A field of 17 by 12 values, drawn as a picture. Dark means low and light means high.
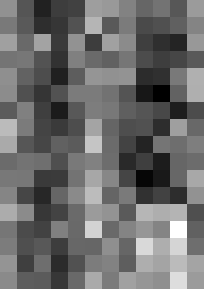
Mirror symmetry: none. Odd patch: higher, in the bottom right. Ninth with the highest average: bottom right. Odd rows or columns: none. Stripes: upright, repeating 2 times. Average level on the scale: 40%.
